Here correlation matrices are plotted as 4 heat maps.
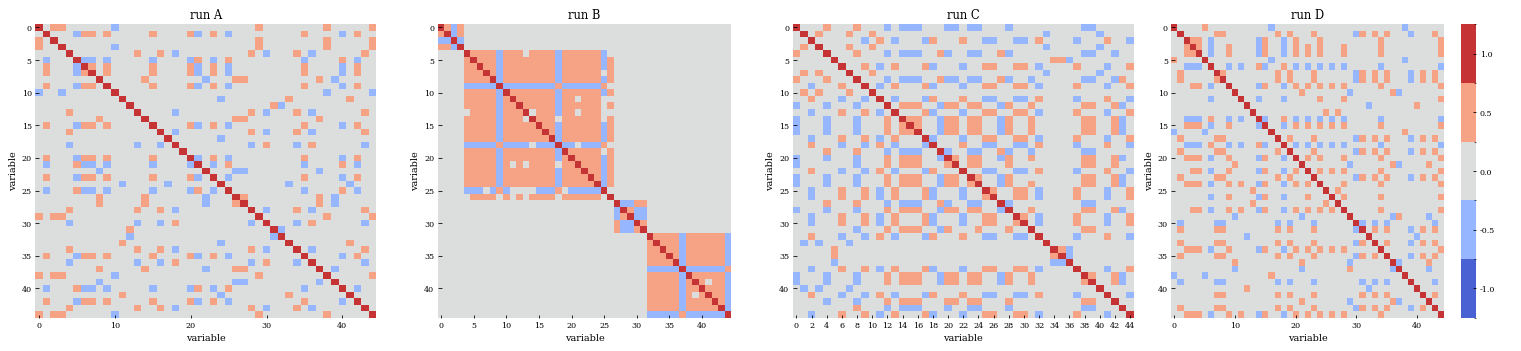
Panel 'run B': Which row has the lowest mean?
9
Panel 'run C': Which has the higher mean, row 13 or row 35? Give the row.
13
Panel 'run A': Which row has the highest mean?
29
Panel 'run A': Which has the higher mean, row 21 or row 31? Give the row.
31
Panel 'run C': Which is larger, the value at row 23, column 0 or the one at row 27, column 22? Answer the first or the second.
the second
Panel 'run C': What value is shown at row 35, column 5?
0.5
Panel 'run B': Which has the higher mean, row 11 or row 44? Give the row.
11
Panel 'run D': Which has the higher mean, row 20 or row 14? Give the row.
20
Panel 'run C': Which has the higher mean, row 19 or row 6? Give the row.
6
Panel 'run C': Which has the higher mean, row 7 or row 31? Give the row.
31
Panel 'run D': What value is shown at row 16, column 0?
-0.5
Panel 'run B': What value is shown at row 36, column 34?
0.5
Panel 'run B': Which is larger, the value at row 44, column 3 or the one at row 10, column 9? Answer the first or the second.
the first
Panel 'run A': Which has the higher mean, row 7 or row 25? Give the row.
7
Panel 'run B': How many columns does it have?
45
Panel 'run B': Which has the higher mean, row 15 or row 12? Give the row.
12
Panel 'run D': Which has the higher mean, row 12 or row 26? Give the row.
26
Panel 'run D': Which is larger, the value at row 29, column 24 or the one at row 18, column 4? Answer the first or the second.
the first
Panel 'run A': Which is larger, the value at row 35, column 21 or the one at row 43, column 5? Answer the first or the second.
the second
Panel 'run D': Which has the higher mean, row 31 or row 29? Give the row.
31
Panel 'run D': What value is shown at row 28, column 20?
0.5
